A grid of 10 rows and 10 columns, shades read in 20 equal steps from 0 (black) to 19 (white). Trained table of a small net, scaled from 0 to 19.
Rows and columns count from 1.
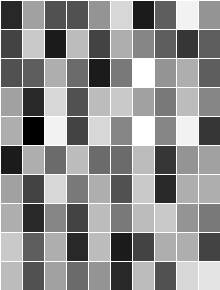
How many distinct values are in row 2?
8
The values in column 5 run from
2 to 16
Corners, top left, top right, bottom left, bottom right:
3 11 14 17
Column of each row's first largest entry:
9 2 7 3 7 4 3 8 1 10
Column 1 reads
3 5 6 12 13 2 12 13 15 14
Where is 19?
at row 3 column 7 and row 5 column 7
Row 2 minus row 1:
2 3 -4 8 -6 -3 8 0 -14 -4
